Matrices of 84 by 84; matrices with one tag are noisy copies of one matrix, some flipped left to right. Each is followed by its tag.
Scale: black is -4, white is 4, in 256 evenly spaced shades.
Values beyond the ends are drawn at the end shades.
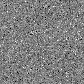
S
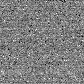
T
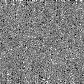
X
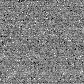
T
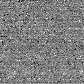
T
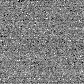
T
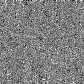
X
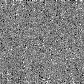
X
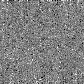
X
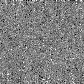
X
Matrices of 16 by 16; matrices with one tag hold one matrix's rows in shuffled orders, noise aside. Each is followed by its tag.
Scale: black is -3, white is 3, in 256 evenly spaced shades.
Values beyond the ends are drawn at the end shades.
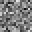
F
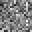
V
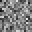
V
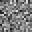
V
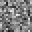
F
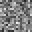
F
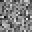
V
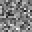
F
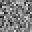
V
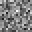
F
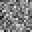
V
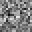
F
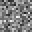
F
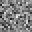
V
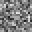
F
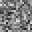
F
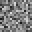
V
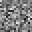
F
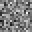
V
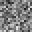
F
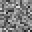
F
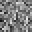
V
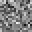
F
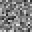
F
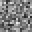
F
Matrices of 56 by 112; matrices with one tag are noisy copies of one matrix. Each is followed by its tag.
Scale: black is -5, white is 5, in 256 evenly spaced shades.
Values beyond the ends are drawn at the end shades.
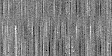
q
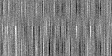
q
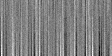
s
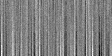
s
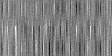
q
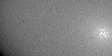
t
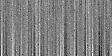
s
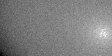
t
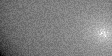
t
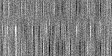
q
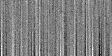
s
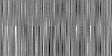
q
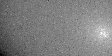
t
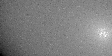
t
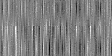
q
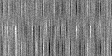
q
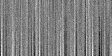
s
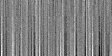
s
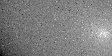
t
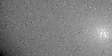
t
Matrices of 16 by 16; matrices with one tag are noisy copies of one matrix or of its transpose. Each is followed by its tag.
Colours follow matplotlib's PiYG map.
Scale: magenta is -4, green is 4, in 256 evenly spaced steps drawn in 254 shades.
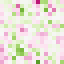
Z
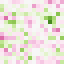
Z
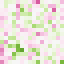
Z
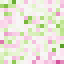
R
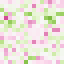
Z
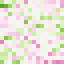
R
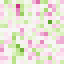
Z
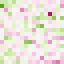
R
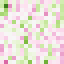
R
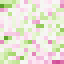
R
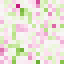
Z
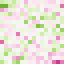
R
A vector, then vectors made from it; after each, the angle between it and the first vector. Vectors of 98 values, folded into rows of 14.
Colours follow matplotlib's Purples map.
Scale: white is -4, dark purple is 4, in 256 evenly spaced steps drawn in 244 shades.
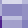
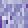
partly aligned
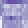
nearly opposite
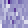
partly opposed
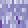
partly aligned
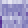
nearly parallel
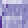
nearly parallel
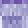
nearly opposite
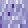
partly aligned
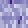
partly opposed
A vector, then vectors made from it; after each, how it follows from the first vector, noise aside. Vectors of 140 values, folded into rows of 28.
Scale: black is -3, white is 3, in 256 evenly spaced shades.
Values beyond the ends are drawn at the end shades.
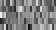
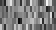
wrapped around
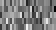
wrapped around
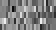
wrapped around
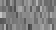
shrunk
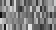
negated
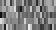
negated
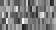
wrapped around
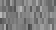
shrunk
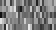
negated
